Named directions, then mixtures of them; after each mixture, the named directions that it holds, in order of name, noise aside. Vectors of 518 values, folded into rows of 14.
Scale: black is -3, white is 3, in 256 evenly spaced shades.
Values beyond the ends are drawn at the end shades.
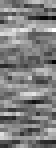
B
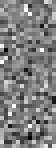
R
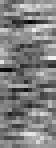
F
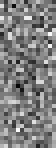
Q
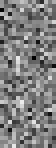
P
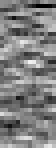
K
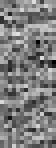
B, F, P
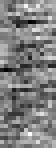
F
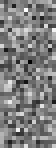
B, Q, R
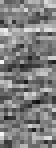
B, F, R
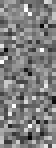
R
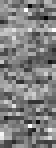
B, R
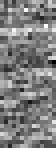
B, F, Q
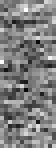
F, P, R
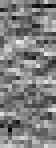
K, P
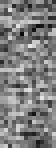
F, Q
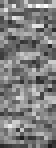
K, Q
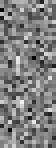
P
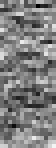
F, K, Q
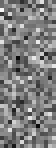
P
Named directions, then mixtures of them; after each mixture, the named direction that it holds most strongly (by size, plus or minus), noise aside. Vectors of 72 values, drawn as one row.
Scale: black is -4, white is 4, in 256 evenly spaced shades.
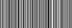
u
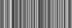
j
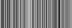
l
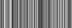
j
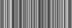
j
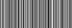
u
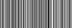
u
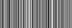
u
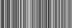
l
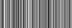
u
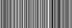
u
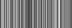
l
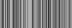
l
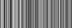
j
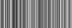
j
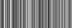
j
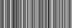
j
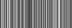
l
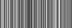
l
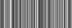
j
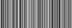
u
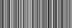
u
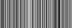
l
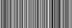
u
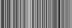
l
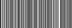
l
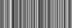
j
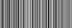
u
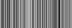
l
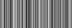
j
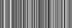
j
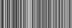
l
